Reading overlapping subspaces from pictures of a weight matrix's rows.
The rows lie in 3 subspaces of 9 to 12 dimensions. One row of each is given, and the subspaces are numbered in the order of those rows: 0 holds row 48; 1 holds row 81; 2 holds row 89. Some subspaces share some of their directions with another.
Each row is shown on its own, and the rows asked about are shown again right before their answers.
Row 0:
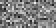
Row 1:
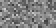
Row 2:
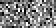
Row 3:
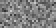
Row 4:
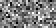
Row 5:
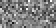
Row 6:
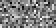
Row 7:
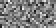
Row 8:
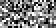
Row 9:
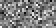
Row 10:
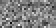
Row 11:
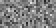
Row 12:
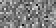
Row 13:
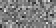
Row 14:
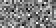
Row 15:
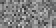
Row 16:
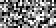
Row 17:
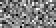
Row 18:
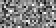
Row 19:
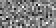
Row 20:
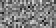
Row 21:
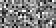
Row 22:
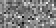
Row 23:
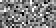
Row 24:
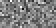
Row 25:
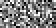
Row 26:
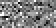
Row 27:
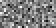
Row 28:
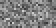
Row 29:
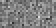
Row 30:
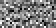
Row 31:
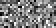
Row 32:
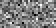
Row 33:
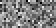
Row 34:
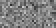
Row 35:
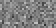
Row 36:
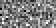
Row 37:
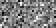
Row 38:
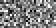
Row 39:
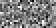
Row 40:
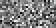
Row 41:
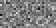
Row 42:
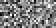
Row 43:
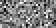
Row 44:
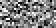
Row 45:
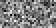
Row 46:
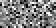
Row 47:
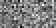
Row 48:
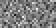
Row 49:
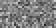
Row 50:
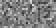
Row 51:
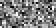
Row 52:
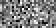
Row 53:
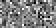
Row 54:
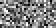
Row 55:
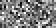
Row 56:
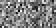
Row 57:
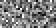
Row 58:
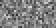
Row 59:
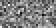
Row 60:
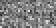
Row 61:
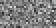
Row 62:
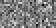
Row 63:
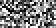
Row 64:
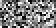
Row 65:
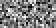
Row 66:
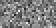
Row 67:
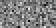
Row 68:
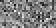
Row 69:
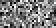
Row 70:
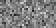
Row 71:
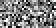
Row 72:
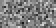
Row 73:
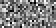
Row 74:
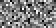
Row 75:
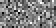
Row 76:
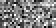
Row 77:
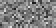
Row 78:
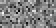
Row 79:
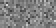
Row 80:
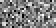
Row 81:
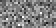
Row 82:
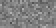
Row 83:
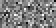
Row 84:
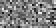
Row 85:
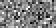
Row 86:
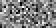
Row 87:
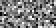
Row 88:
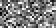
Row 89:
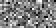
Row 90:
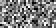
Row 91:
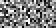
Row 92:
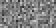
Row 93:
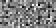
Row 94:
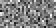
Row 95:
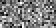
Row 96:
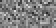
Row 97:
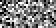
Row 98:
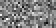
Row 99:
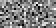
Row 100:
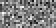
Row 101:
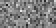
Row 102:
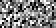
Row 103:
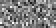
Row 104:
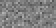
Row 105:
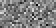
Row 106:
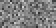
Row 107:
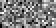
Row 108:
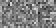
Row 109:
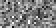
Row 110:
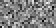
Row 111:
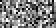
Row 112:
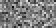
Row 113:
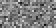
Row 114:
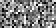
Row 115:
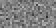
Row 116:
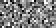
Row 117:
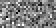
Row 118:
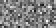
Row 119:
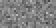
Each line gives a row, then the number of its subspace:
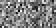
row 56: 1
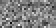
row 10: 1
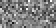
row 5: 0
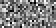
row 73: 2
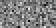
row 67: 2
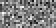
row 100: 1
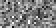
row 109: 2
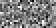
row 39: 1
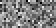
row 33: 2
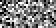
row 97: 2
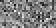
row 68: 2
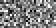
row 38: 1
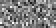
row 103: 0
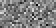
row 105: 0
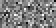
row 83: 0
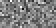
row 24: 2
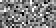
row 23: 0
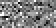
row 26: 1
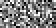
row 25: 1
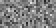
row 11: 0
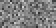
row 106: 1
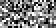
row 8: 1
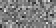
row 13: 0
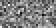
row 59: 0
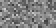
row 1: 1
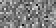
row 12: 2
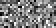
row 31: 1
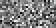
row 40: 0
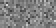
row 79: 1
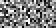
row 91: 1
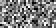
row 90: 0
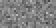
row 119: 0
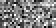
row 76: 2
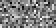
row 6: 0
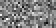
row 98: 1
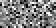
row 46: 0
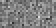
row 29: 2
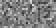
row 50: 0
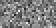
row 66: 0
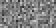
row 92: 1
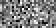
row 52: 2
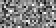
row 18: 1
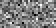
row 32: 0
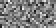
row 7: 0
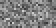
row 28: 2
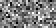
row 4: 0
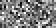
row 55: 2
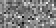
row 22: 0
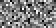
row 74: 1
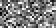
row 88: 0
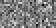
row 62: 2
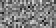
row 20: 2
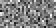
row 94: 1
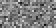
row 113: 1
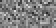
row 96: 0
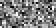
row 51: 0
